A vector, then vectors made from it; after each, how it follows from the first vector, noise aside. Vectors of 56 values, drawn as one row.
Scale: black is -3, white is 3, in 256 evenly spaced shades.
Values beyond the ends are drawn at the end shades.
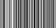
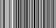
copied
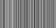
shrunk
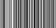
copied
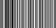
negated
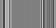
partly zeroed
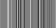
partly zeroed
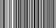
copied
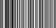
negated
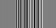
partly zeroed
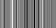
partly zeroed
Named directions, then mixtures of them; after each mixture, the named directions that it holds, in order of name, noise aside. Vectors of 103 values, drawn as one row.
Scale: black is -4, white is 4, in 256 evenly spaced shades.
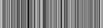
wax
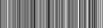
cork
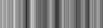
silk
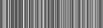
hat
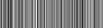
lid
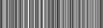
hat, wax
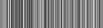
hat, wax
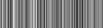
lid, silk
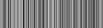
hat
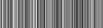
lid, silk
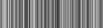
hat, silk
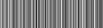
cork, lid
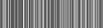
hat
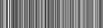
hat, lid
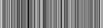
wax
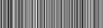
lid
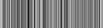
wax
